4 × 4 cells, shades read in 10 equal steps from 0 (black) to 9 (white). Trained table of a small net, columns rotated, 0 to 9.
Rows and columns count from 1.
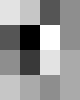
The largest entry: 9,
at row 2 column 3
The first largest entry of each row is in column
1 3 3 1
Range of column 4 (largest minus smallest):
1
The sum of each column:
23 15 25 22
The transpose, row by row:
8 3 5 7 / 7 0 2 6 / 3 9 8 5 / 5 5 6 6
